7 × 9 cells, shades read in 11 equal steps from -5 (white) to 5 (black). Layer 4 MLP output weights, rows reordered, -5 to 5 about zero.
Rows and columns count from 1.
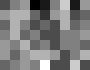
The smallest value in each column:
-1 -2 -2 -2 -5 -1 -3 -3 -2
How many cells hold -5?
1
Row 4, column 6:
2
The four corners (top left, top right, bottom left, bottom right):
2 -1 1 2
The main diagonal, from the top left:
2 -2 0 0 0 -1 2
